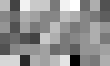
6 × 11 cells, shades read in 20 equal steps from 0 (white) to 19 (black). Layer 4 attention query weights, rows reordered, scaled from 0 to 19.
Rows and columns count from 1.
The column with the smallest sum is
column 7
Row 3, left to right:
8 13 7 10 9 5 8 10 9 6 8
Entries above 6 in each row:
4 8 9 8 11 5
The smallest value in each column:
3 3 1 4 4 5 1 0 8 6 6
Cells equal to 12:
3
